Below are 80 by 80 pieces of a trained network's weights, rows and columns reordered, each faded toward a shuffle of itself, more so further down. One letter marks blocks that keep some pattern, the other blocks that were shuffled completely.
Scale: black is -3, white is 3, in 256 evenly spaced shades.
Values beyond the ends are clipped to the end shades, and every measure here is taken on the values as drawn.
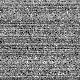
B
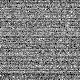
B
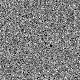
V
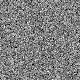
V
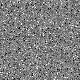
V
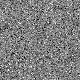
V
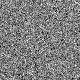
V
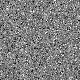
V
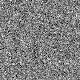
V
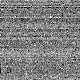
B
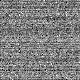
B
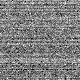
B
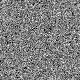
V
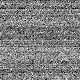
B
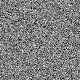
V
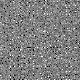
B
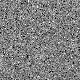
V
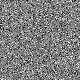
V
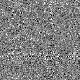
B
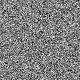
V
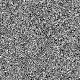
V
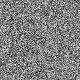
V
